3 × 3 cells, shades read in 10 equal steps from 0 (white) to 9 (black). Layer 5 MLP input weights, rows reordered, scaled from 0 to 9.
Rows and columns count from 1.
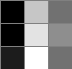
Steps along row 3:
down up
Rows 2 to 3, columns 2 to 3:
1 4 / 0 5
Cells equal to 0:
1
